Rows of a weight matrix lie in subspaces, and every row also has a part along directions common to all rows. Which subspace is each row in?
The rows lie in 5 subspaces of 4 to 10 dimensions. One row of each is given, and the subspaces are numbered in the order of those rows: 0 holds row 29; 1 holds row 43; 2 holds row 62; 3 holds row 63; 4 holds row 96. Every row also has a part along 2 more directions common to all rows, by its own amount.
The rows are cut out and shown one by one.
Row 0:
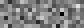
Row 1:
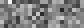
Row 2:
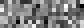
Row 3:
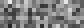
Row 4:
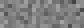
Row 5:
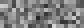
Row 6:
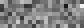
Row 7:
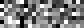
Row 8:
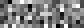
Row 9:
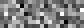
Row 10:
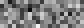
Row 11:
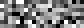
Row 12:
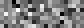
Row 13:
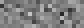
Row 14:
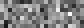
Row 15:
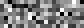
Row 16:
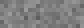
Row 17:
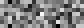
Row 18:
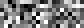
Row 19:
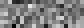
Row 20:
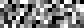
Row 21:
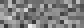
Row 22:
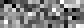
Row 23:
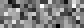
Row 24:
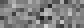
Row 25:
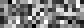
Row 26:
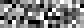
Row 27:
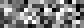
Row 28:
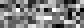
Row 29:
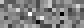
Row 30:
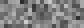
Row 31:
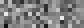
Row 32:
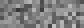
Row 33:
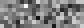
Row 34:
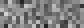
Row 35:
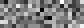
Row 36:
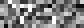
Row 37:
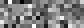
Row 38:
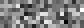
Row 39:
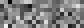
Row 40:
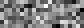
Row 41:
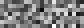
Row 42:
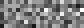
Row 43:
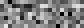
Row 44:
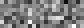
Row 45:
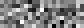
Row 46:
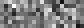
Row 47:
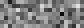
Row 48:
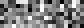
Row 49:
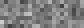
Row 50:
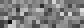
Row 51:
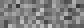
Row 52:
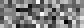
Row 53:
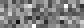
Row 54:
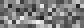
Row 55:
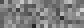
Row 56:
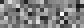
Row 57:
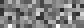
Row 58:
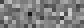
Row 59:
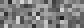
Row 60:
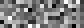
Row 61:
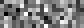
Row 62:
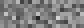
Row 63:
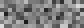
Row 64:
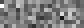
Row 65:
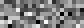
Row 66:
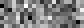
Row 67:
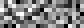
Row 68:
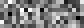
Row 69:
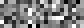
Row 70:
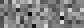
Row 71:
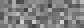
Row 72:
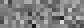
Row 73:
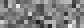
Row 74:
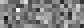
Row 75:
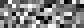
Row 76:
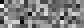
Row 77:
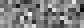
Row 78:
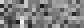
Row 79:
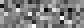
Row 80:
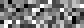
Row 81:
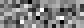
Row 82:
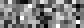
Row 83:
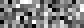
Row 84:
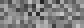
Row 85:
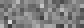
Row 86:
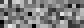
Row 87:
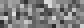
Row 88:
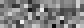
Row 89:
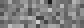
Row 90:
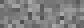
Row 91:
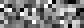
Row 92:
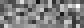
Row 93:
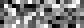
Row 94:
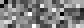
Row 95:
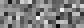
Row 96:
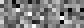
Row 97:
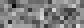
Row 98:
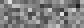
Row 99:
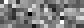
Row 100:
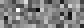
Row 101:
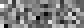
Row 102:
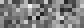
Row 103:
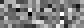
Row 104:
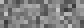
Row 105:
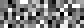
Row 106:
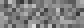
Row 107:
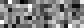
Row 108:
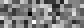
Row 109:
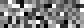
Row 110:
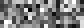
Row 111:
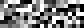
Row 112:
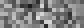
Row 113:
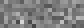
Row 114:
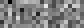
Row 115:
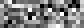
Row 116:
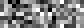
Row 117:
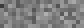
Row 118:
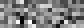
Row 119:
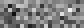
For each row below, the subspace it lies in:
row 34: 4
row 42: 3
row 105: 4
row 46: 0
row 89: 0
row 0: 0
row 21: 1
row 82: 3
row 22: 0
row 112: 4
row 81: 2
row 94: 0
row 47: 2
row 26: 0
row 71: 1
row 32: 2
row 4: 3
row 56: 4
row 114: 4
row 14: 4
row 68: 4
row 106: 3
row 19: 0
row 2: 4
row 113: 1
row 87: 0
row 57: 2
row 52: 2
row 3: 1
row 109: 4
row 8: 0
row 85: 0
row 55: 3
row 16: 4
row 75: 0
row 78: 1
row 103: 0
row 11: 1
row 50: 0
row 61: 4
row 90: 2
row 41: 2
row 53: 4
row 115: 4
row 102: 4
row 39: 1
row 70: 3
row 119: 1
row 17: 2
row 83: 4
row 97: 0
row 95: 2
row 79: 3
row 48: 0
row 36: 0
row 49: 0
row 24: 0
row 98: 4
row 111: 2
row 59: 2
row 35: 0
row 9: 4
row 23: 1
